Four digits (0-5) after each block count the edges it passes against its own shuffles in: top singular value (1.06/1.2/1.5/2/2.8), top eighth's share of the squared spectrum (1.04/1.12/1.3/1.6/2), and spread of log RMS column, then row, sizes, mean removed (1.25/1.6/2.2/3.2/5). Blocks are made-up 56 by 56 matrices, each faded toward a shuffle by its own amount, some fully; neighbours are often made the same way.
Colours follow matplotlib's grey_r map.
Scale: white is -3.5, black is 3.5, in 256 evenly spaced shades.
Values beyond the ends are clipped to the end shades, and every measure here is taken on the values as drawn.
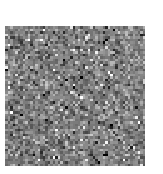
2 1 0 0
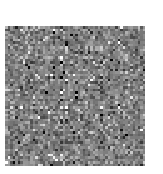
3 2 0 0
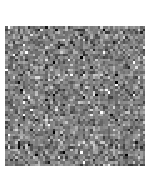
2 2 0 0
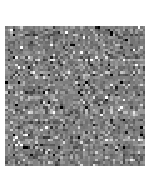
3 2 0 1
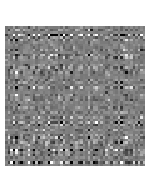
4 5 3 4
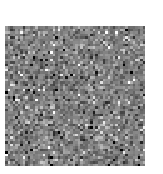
2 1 0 0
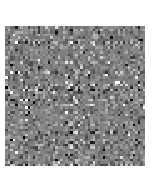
3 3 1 2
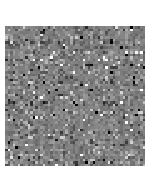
2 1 0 1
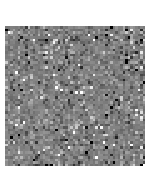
3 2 0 0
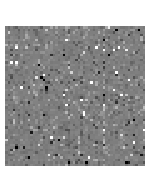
2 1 0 0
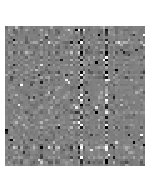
4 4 2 1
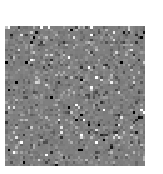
0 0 0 0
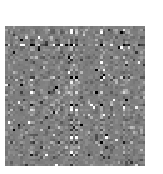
4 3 1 2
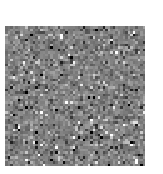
0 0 0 0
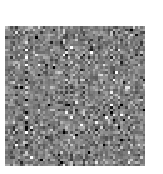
3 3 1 1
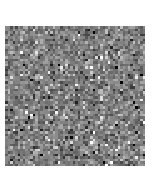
0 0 0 0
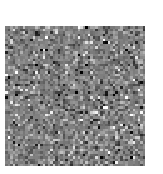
0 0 0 0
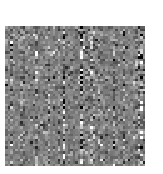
2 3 3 0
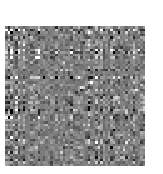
4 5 3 3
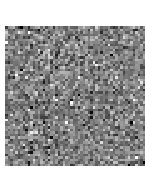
1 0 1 0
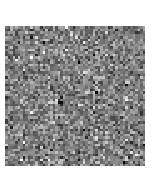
1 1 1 0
